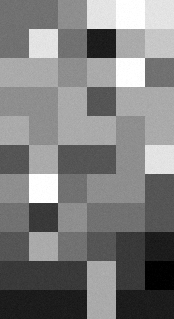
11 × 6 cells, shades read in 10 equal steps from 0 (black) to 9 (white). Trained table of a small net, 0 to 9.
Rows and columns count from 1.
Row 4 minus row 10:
3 3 4 -3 4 6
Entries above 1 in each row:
6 5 6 6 6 6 6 6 5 5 1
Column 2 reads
4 8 6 5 5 6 9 2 6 2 1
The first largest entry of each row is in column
5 2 5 3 1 6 2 3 2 4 4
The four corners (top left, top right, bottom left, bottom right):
4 8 1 1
